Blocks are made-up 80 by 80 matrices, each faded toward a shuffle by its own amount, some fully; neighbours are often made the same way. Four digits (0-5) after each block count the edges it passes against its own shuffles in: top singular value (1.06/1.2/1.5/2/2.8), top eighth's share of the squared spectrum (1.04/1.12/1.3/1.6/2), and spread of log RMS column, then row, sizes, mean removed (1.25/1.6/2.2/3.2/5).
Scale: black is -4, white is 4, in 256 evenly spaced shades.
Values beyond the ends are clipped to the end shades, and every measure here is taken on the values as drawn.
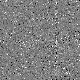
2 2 1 1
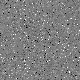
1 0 0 0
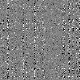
2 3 3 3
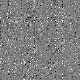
2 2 2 2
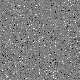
1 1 1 0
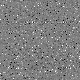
2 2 0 0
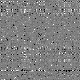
4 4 2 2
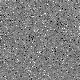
2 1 0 0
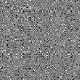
4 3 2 2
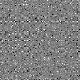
4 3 1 2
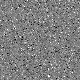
2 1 0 0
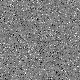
0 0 0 0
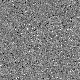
0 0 0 0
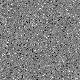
2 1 0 1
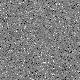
1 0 0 0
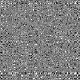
4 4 2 3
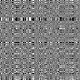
5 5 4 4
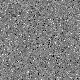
1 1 0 0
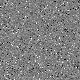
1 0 0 0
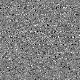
1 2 0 2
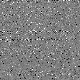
3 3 1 2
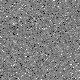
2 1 0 0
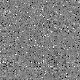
3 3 1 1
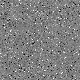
2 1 0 0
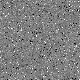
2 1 0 0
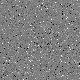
0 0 0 0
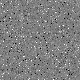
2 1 0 0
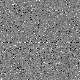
2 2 0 2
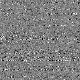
2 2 0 3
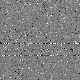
3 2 0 2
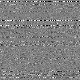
3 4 0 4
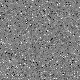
0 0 0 0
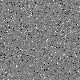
0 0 0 0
